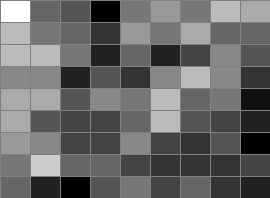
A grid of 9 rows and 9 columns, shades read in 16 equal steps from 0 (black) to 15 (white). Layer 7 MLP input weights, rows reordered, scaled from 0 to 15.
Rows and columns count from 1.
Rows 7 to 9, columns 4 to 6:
4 8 4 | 6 4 3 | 5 7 4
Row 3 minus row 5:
1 1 2 -6 -1 -9 -2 1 4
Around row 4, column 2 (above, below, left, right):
11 10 8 2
